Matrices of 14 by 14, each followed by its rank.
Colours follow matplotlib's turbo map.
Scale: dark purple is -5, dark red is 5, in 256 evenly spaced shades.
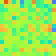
three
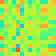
two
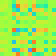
two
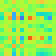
two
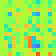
three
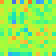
three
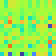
three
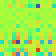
two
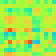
two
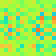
two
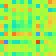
two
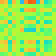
two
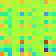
two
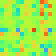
three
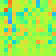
three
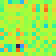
three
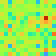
three
